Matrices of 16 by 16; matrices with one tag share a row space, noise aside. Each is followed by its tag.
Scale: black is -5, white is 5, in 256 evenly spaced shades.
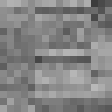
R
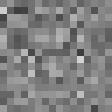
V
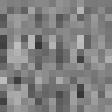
V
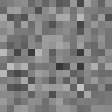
V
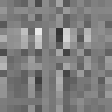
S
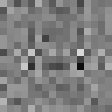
V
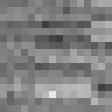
R
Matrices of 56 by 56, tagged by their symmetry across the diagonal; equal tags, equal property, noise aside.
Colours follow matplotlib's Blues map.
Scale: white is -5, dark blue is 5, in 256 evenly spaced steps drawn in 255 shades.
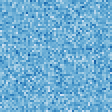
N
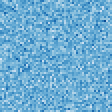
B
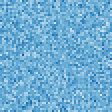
N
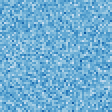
B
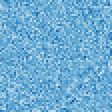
N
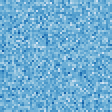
N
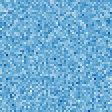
B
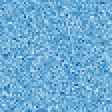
B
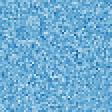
N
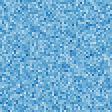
B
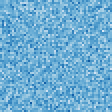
N
